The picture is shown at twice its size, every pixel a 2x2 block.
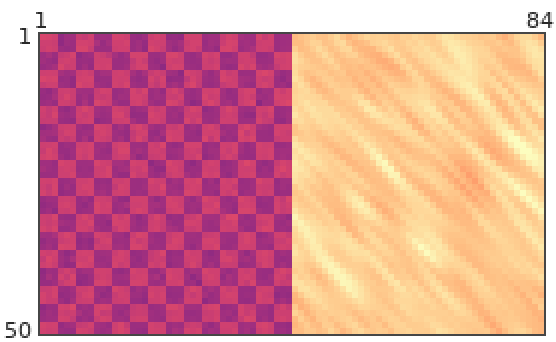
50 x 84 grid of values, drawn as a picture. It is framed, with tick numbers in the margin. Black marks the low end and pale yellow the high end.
The table splits into one row of 2 panels. Panel 1,1: middling, checkered. Panel 1,2: very high, slanting down to the right, faint in contrast.
